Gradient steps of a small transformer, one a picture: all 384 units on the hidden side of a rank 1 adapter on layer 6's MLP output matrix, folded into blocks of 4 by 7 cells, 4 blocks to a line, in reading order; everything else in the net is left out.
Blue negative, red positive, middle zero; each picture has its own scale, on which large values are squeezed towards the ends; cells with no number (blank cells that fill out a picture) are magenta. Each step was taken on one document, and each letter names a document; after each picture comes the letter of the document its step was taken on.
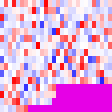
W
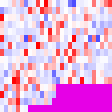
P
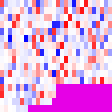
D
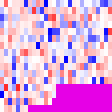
W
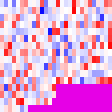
W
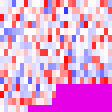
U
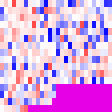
P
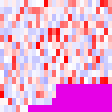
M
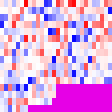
D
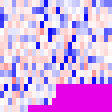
W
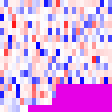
U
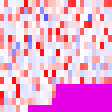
U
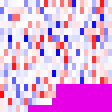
D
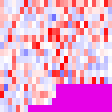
D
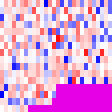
M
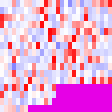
P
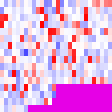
P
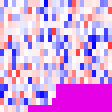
M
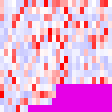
D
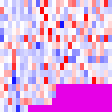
W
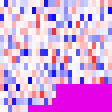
M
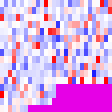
M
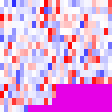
P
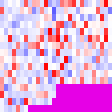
D
